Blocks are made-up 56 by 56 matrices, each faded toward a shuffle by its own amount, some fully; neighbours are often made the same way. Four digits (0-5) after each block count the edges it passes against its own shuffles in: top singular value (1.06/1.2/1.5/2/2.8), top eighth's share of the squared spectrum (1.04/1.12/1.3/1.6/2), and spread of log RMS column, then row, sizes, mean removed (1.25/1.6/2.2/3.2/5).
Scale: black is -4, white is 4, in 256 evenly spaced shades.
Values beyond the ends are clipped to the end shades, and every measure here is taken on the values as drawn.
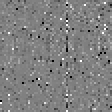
3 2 1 0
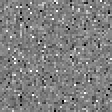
0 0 1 0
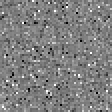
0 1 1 0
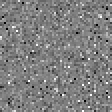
1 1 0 0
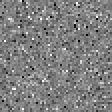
0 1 0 0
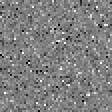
0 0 0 0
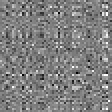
5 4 3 3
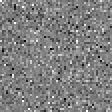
3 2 1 0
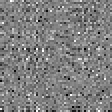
4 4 2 2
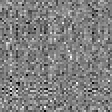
4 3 2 2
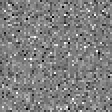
3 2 0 1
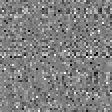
4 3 1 2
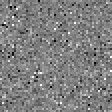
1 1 0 0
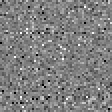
3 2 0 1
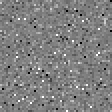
1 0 0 0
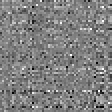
4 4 2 3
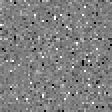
2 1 0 1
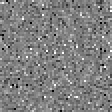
1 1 0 0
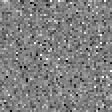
2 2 0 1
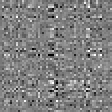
4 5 3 3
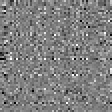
4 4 2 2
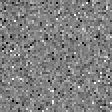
2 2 0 0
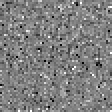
1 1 0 0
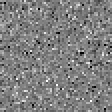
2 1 0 0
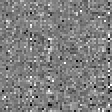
4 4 2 1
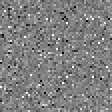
2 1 0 0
